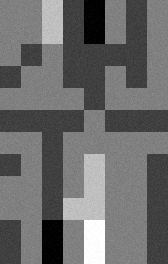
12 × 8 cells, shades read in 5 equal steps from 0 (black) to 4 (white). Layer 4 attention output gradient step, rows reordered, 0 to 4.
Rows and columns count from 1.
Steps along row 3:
down up down same same same up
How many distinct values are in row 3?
2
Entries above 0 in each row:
7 7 8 8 8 8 8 8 8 8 7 7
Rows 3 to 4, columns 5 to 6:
1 1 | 1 2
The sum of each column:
19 22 17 20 24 22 19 18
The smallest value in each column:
1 1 0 1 0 1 1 1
